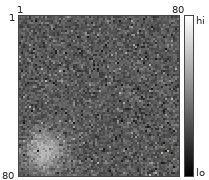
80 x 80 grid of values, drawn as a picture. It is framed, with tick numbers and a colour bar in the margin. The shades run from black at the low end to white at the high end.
The ninth with the highest average is the bottom left. No single row or column stands out from its neighbours. Neither half mirrors the other. One bump rises in the bottom left.
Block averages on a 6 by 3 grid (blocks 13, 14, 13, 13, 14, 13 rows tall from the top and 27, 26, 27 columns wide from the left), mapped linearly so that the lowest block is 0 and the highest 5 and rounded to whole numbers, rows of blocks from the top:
0 0 0 | 0 0 0 | 0 0 0 | 0 0 0 | 4 0 0 | 5 0 0
